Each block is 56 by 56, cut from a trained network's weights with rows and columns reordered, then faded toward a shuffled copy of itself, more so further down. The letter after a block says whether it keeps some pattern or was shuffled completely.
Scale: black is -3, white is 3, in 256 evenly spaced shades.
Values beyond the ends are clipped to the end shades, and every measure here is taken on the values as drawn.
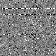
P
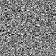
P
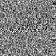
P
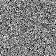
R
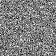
R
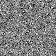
R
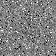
R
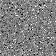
R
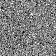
R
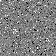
R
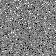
R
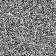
R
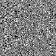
P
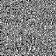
P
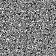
R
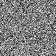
R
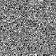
P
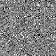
P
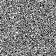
R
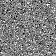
R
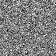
R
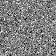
R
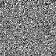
P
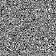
P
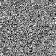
P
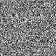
P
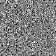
P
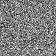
R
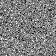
R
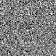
P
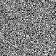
P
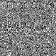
P
